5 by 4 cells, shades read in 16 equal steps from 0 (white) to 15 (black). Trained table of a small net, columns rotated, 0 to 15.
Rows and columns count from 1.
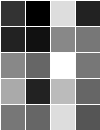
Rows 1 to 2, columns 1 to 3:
12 15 2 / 13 14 7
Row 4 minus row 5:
-3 4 2 -1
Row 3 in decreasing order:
9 8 7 0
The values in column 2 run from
9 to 15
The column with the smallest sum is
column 3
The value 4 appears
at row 4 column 3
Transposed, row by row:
12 13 7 5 8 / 15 14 9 13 9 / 2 7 0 4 2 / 13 8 8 9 10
